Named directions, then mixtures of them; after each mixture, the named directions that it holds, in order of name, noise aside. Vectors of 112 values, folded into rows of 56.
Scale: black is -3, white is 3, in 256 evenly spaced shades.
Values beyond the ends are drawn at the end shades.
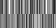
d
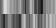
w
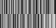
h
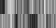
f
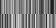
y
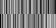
h, y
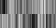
f, w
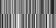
y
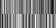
y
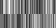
d, w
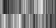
w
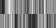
f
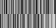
h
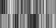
f, h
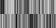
f, h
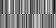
d
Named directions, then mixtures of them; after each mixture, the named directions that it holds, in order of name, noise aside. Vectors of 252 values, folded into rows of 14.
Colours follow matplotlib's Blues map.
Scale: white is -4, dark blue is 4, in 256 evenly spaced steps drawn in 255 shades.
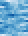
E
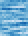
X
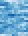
E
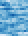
E, X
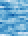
E, X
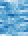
E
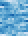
E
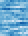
X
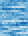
X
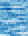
E, X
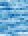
E, X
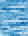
X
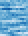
E, X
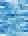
E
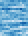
X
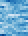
E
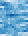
E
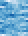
E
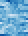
E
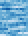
E, X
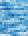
E, X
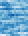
E, X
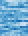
E, X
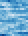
E, X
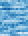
E, X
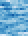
E, X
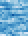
E, X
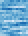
X
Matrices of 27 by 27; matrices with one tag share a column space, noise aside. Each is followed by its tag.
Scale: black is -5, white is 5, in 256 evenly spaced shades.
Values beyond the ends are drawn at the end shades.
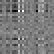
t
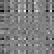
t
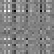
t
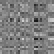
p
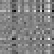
t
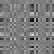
p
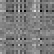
t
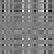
t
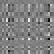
p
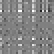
t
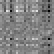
t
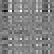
t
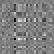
p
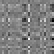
p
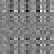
t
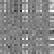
t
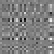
p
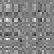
p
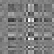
p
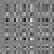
p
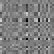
p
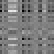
t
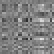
p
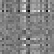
t
